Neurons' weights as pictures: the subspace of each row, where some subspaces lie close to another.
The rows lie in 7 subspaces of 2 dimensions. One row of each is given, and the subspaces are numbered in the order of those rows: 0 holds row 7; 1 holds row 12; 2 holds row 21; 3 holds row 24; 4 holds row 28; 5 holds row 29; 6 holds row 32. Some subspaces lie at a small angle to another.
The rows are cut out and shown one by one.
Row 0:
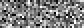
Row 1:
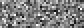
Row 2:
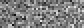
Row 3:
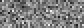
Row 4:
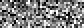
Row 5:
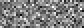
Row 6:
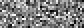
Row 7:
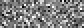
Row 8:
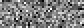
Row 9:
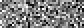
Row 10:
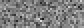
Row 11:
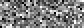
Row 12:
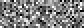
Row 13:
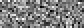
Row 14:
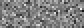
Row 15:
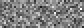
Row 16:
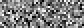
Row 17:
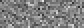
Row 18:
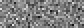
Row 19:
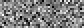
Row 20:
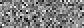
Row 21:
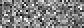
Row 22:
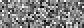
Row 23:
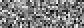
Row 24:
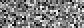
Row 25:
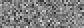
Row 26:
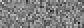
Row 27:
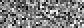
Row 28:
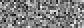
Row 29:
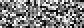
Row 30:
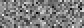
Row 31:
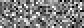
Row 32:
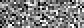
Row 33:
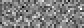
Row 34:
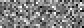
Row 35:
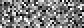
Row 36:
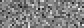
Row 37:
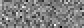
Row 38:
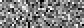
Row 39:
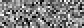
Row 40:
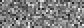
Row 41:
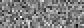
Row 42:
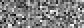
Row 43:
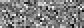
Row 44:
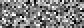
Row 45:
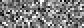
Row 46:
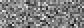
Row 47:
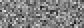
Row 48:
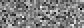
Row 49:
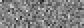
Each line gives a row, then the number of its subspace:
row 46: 6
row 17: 6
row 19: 0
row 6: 4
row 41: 2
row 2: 3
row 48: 4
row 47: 4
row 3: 2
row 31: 1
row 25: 2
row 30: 1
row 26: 1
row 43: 6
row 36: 6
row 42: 4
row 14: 5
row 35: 2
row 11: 2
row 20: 2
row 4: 5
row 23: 2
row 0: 5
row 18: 3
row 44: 5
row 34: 1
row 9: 6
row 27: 4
